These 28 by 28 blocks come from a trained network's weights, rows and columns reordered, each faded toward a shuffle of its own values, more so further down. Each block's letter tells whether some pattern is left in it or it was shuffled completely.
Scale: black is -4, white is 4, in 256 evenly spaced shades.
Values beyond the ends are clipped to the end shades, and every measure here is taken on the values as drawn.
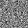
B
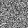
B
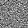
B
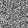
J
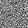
B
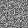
B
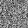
J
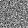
J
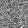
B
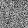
J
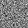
J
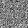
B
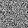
B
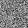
J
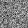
B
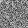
J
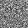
B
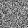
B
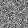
J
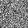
J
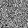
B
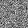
J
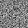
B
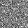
J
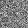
J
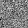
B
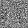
B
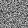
J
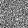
J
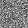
J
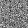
J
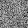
J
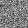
J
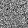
J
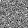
J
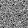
J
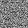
J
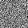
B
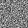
J
